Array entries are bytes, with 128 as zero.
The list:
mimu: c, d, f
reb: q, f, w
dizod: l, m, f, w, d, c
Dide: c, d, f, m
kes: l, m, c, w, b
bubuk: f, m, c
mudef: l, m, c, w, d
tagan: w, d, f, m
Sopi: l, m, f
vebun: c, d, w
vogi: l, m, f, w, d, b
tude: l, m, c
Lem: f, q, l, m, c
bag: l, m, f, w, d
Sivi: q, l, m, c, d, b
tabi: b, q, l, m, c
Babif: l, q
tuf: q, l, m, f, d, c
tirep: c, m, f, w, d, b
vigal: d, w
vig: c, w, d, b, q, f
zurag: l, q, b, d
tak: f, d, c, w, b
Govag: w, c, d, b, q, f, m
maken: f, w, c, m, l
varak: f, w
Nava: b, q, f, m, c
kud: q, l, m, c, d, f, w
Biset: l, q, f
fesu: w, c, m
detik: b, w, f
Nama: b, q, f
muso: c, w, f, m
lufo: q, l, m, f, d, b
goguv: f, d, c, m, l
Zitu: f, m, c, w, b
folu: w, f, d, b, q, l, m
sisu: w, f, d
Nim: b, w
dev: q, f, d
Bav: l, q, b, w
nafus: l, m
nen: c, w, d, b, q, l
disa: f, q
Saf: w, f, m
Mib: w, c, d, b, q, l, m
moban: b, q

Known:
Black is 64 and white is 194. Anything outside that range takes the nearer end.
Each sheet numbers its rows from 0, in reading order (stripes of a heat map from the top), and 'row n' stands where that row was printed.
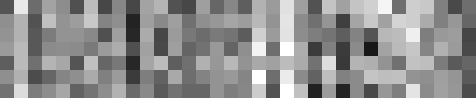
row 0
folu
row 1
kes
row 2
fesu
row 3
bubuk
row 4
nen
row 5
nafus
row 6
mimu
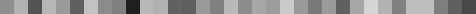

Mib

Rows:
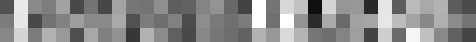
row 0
dev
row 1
Sopi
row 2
Govag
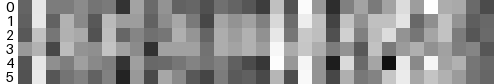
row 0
tagan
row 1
lufo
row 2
zurag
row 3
tabi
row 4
varak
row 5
bag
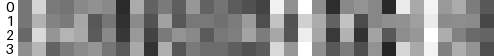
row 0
Saf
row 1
vebun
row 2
tak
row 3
muso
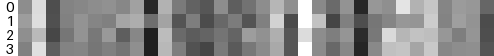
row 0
maken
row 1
Dide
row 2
mudef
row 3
dizod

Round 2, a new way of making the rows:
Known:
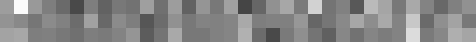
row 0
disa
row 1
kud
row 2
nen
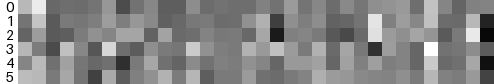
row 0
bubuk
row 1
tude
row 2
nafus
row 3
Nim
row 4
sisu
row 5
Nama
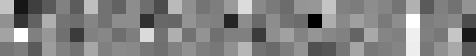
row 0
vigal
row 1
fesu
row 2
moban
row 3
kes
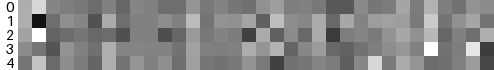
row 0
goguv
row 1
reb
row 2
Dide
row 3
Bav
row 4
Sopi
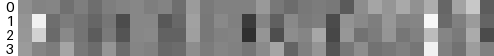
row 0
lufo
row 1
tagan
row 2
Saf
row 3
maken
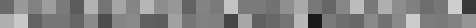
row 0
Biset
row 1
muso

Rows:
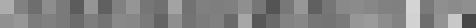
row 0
vig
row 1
folu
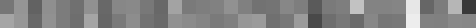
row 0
bag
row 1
Zitu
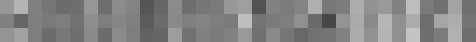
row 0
Lem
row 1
Sivi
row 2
tuf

